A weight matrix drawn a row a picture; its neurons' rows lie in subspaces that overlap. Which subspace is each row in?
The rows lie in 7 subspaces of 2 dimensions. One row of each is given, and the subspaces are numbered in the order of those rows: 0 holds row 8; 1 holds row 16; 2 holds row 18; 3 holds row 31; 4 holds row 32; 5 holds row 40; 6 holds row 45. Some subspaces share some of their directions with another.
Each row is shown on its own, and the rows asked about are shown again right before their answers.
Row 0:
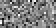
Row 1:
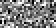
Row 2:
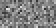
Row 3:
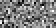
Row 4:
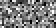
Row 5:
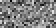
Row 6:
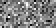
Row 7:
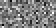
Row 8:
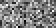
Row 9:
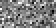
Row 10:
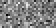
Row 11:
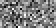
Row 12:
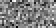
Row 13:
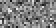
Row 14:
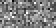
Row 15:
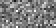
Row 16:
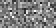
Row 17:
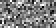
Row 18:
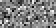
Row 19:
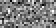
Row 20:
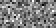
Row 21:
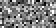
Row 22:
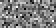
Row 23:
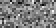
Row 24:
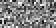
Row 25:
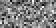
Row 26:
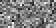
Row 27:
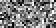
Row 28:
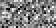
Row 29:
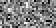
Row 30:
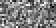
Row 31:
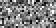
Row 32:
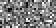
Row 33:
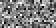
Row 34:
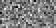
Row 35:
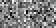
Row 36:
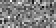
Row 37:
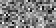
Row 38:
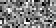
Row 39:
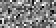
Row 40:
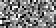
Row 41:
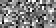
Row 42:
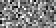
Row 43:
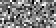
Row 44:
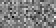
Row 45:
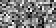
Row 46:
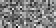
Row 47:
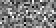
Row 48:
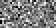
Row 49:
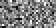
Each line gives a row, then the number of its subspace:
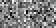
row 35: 1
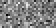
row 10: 4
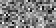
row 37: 6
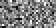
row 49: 3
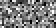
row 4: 3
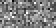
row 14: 1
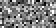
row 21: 3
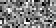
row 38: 4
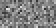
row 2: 2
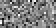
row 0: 5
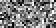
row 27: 6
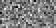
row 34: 5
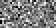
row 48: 5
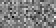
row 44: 1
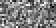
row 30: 2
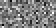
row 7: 3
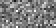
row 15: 2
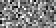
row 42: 5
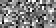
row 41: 6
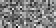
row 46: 0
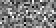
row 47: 1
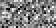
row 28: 2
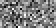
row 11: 0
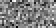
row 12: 2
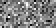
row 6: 4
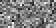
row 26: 6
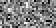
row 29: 4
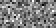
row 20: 0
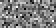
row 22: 5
